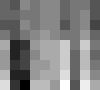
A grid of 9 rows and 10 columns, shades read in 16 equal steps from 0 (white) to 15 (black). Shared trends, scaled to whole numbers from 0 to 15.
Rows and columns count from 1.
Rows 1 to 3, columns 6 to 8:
7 9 8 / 7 9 8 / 7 10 8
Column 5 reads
7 7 7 6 5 5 6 5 4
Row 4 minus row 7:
2 -2 -3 1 0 2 5 -1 2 1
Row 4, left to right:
8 10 8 7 6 7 8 8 6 9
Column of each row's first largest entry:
2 10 10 2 2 2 2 2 3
